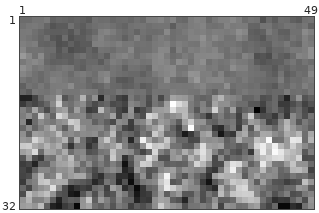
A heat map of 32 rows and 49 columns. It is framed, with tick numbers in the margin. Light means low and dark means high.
Seam: horizontal, 40% of the way down, the top part calmer. Average level on the scale: 50%. Odd rows or columns: none. Grain: blotchy. Ninth with the lowest average: bottom right.
